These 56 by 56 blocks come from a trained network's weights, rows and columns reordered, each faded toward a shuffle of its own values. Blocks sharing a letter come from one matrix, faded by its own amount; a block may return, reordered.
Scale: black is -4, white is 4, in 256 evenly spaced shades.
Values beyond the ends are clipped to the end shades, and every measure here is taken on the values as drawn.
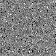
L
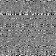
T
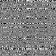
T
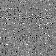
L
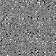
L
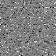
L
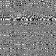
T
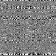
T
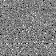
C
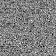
C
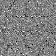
C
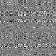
T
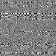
T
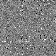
L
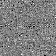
C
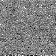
C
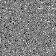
L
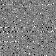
L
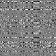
T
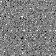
L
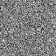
C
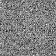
C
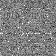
C
